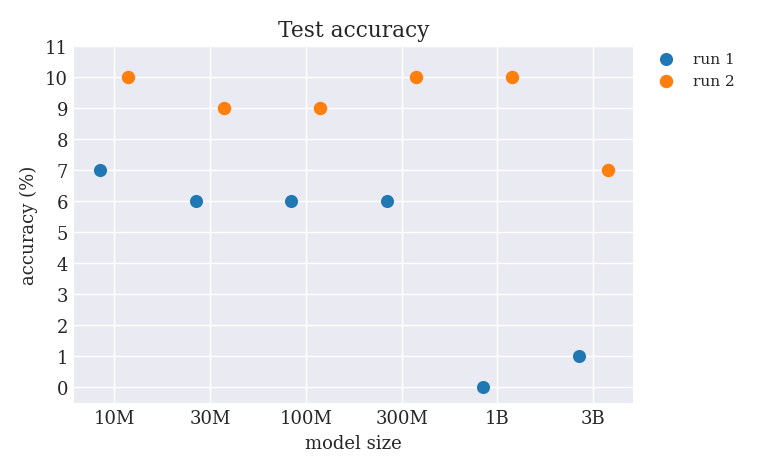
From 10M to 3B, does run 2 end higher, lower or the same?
lower
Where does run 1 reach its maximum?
10M
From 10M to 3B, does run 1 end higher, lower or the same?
lower
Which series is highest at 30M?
run 2
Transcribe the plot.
Title: Test accuracy
x-axis: model size, ticks 10M 30M 100M 300M 1B 3B
y-axis: accuracy (%), ticks 0 1 2 3 4 5 6 7 8 9 10 11
Legend: run 1, run 2
Values:
run 1: 7 6 6 6 0 1
run 2: 10 9 9 10 10 7
